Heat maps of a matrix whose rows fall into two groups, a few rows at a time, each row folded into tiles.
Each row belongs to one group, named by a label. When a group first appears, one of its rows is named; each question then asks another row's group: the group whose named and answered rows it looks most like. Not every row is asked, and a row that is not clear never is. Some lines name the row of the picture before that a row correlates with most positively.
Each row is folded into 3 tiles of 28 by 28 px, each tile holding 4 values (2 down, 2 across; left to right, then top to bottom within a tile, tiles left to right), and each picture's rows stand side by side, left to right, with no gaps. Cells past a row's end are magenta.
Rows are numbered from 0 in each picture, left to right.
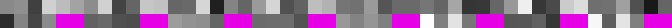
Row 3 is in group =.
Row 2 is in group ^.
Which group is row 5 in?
^
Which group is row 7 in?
^
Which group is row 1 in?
=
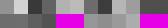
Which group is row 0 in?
=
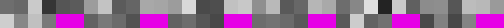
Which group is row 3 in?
=
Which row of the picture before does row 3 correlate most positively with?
0
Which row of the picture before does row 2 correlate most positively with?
0
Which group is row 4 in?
^
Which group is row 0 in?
^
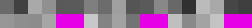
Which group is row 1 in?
^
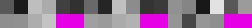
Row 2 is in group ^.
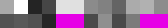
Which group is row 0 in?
=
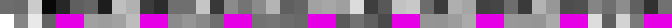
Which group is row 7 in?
^
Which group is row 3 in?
=
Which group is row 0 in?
^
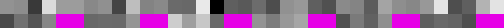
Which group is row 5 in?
=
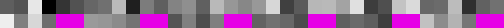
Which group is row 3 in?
=
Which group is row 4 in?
=
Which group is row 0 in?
^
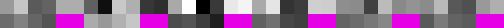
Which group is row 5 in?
=
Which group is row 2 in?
=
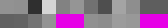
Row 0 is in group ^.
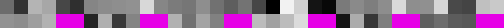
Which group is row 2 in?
^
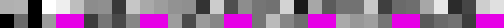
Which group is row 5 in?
=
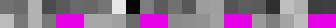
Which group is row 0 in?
^
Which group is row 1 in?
^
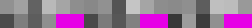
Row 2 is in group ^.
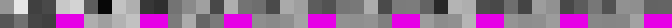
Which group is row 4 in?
^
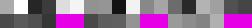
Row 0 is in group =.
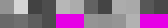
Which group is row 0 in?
=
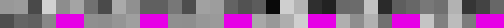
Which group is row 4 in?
^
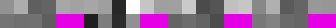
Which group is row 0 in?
=
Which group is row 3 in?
=
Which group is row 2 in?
=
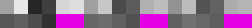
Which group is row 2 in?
=
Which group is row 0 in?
=
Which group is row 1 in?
=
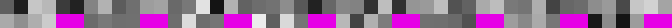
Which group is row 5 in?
=
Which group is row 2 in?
^
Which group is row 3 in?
^
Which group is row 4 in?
^
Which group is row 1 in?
=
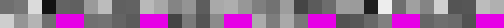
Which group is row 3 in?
^
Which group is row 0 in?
^
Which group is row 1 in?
=
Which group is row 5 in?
=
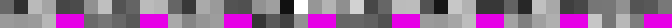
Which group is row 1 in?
=
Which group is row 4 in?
=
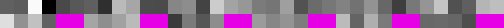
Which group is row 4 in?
^
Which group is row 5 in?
=
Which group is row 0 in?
^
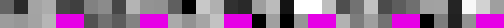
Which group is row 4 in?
^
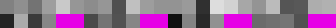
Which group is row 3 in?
=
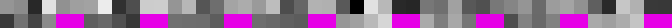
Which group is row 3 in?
=
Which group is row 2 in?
=
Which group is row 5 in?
^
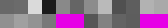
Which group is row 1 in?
=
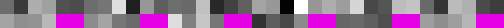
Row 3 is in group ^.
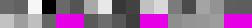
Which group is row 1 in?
=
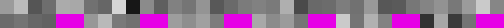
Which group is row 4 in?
^
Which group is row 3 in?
^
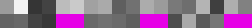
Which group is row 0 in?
=
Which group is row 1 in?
=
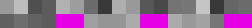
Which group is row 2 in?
^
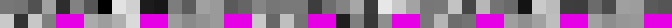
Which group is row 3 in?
^
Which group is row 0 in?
^
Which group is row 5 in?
^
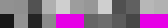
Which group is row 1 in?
=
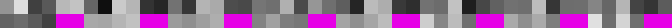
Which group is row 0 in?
=
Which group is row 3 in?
^
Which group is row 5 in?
^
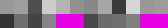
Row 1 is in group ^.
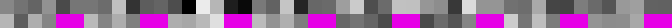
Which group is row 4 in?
=
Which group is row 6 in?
^
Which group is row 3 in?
^
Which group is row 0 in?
^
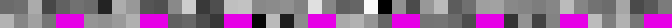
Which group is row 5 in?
=
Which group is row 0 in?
^
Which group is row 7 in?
^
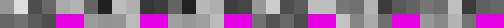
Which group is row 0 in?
=
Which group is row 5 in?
^
